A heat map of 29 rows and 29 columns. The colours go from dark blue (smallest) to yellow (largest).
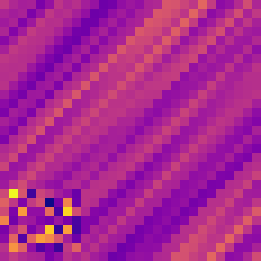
Slope: none. Grain: diagonal, up to the right. Roughest part: bottom left. Odd patch: rougher, in the bottom left. Mirror symmetry: none.
